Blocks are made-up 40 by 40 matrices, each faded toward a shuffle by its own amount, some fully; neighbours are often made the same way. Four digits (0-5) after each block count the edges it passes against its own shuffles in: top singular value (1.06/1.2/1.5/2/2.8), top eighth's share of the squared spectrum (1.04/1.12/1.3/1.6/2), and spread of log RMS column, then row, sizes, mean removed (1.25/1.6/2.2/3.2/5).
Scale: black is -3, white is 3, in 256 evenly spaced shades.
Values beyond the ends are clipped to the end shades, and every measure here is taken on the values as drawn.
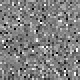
2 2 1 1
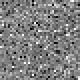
3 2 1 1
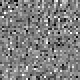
3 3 1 2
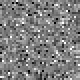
3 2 1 1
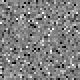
0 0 0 0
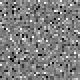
0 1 0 0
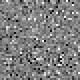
3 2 0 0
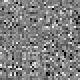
3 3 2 2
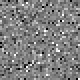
1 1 0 1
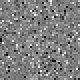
0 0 0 0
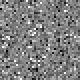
0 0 0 0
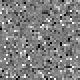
2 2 1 0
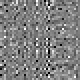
4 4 3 2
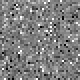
1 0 0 0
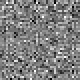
3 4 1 2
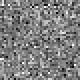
3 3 1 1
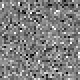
2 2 0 1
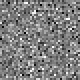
1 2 0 0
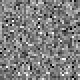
0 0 0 0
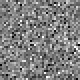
0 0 0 0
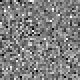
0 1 1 0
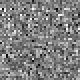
1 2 0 2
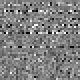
2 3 0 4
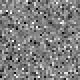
0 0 0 0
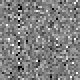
2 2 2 0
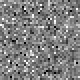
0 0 1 0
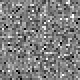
1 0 1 0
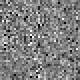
1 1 1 0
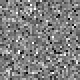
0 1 0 0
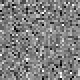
1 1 2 0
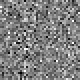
1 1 2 0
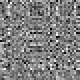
4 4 2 2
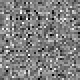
3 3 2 2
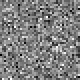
3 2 0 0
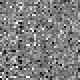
3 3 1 1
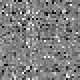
3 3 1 2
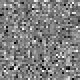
3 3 1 1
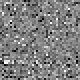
3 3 1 1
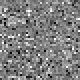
3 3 1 1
